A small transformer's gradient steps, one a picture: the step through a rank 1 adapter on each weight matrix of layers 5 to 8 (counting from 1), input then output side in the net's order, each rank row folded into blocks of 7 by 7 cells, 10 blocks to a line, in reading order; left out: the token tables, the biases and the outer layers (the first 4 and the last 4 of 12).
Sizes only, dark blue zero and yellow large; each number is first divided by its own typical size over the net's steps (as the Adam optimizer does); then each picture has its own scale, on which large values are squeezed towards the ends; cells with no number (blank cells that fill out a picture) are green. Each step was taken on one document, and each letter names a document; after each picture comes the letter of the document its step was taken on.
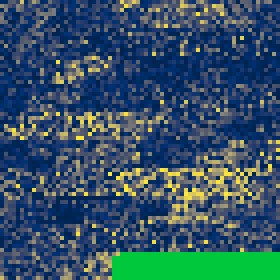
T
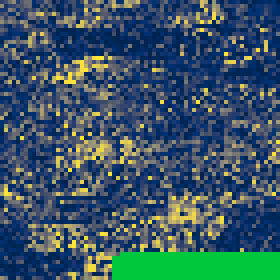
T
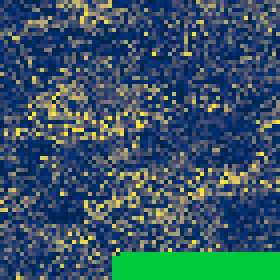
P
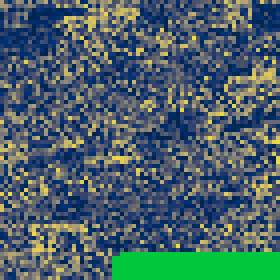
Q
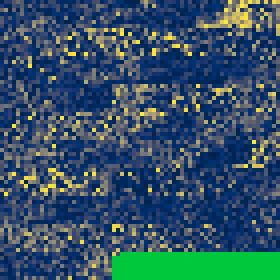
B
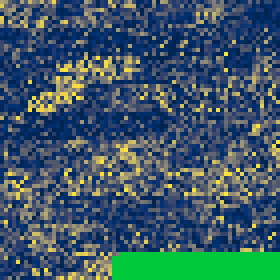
T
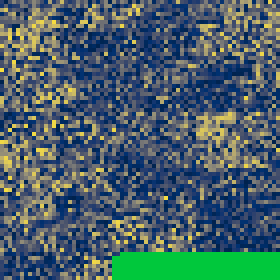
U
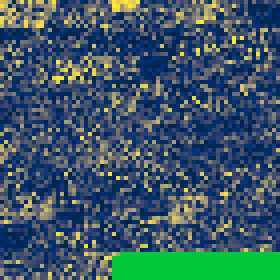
T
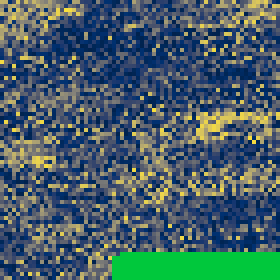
U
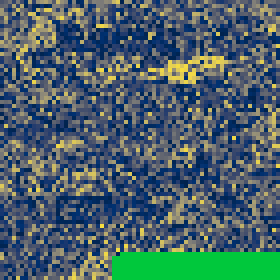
U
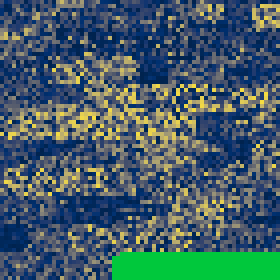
U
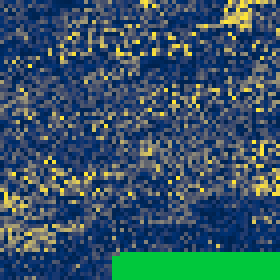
B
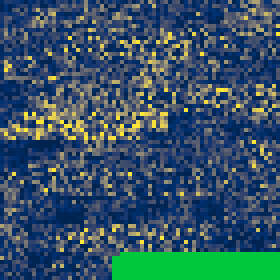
B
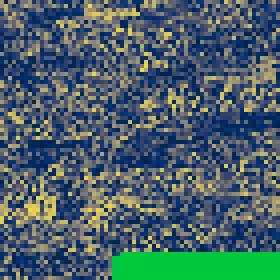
Q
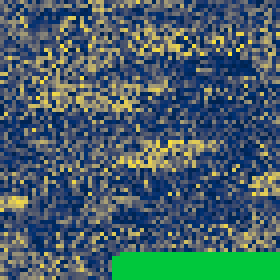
Q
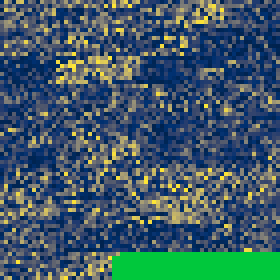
T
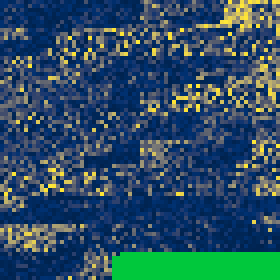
B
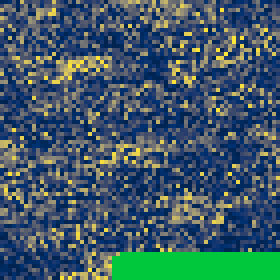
T
